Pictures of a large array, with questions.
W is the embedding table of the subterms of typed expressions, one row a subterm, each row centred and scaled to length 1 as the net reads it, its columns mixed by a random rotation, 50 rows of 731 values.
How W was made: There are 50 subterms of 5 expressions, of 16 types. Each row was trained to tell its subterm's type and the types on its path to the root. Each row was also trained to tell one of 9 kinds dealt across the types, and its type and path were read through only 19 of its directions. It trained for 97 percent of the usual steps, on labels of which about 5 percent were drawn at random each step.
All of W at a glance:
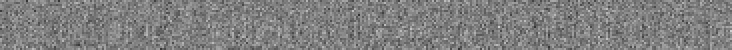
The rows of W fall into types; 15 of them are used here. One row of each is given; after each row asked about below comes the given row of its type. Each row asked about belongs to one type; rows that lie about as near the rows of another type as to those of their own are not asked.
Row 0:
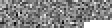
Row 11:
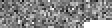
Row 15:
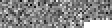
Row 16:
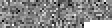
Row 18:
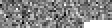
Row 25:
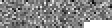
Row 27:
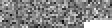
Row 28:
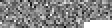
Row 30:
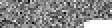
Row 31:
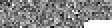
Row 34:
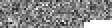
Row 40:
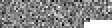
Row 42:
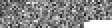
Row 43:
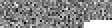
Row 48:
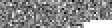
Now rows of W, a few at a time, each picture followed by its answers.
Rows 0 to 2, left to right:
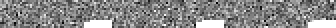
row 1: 16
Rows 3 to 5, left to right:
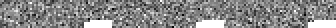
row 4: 11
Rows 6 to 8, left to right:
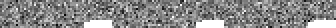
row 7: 15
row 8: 42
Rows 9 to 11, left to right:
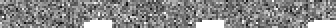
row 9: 43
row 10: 48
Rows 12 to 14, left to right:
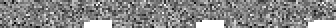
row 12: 0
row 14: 0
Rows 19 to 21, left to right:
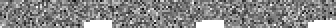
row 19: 43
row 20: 11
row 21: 15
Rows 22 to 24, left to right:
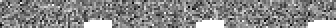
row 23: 18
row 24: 42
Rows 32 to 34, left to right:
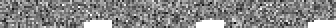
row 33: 30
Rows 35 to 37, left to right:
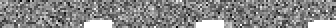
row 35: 30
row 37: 43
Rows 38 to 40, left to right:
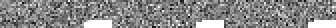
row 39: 40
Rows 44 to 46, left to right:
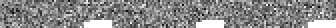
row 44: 16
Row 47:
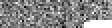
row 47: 18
